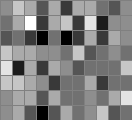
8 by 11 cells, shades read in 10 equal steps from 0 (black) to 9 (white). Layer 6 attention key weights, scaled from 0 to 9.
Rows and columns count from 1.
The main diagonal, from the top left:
5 6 2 5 6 4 4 5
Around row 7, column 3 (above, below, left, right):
6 3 6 3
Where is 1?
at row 2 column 9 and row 5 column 2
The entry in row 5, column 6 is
5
